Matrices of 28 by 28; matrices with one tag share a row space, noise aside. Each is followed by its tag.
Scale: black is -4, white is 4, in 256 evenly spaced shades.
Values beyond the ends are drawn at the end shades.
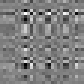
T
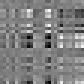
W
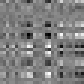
W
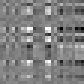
W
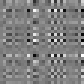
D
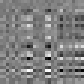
W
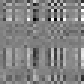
D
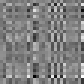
D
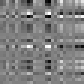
W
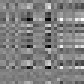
W
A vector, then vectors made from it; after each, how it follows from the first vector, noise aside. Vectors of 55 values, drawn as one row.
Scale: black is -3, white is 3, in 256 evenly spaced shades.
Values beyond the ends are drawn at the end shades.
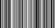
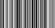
wrapped around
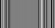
partly zeroed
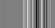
partly zeroed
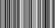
wrapped around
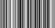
wrapped around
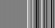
partly zeroed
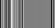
partly zeroed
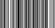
wrapped around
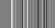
partly zeroed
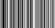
wrapped around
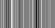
partly zeroed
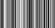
wrapped around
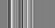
partly zeroed
